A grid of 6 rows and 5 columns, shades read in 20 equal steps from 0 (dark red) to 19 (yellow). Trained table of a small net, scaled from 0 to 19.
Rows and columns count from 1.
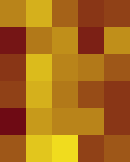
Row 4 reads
5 15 10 6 4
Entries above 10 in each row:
2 2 2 1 3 2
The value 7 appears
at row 3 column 5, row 6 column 1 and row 6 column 5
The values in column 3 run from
8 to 19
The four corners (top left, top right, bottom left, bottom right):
11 5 7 7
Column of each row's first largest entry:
2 3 2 2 2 3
